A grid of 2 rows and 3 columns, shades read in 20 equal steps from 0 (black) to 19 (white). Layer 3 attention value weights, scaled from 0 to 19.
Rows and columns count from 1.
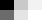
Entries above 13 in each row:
2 2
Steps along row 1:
up up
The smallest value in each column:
0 15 18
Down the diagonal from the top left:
0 17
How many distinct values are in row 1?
3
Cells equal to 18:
1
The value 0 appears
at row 1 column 1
